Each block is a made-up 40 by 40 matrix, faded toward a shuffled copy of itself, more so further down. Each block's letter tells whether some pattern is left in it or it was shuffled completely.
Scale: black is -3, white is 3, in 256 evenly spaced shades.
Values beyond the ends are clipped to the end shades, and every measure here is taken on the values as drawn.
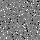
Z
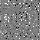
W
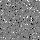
Z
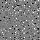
W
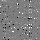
W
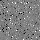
Z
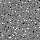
Z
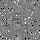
W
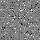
W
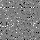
W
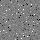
Z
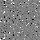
W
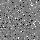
Z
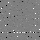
W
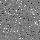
Z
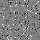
W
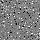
Z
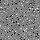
Z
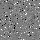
Z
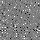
W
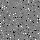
Z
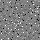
Z
